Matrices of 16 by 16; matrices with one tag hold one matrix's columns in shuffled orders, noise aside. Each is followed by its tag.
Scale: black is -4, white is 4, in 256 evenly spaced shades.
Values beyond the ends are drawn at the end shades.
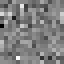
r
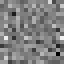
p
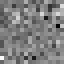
r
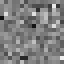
r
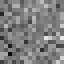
p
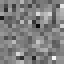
r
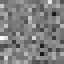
p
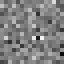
p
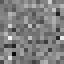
p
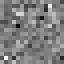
r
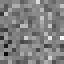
p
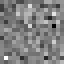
r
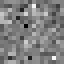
r
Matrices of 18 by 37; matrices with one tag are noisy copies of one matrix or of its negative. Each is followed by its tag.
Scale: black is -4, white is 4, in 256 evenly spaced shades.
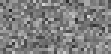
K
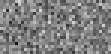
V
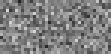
V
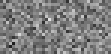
K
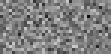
K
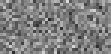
K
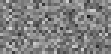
K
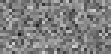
K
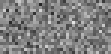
V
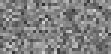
K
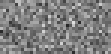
V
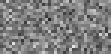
K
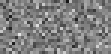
K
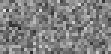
V
